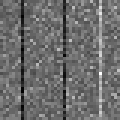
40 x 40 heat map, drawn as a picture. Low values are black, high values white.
Histogram: heavy tails on both sides. Average level on the scale: 40%. Odd lines: columns 8, 22 and 34.
